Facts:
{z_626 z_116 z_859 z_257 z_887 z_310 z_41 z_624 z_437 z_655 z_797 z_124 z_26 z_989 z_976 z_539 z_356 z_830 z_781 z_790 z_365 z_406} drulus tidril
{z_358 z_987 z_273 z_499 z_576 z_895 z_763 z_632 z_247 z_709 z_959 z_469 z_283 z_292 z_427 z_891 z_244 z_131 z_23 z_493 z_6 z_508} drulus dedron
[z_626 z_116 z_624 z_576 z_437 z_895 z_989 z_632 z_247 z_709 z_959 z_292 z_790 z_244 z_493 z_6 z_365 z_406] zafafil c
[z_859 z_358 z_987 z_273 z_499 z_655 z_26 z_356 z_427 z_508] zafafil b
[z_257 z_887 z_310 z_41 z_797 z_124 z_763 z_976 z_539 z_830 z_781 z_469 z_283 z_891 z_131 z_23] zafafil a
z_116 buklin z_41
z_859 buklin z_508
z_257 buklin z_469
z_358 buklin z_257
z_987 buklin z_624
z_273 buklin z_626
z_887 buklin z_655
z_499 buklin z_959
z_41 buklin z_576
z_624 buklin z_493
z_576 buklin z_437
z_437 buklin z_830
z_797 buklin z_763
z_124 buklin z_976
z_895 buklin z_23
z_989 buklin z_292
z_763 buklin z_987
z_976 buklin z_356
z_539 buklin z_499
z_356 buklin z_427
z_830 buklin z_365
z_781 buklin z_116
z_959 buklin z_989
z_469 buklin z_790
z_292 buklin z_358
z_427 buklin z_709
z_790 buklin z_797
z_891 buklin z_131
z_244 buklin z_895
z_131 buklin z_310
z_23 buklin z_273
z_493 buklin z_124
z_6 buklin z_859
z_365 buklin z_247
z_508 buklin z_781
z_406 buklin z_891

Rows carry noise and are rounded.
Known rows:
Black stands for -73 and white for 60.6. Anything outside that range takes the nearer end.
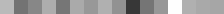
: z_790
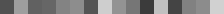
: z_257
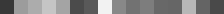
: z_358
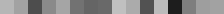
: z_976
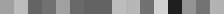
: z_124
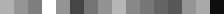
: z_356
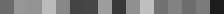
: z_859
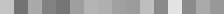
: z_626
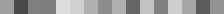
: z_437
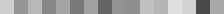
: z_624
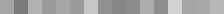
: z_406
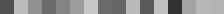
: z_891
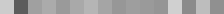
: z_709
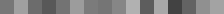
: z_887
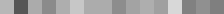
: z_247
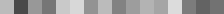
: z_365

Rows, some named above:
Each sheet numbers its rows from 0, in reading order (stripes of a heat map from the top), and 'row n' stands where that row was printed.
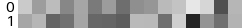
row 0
z_624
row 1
z_124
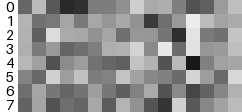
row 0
z_23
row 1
z_790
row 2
z_959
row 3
z_895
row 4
z_976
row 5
z_292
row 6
z_539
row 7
z_469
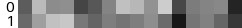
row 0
z_273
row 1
z_499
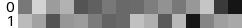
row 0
z_987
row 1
z_976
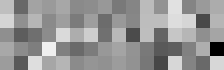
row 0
z_6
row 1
z_624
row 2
z_576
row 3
z_427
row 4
z_989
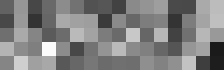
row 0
z_781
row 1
z_41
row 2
z_310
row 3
z_356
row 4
z_987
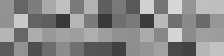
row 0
z_116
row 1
z_763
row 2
z_632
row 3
z_781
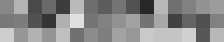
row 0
z_797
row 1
z_830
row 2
z_493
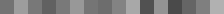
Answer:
z_539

